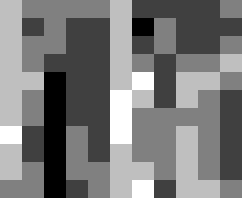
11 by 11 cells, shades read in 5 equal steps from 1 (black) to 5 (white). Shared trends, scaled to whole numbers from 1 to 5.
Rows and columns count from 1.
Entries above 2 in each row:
7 4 6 7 7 6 7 7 7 9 8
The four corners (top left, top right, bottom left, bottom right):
4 3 3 3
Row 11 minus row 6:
-1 0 0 0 1 -1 1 0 0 1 1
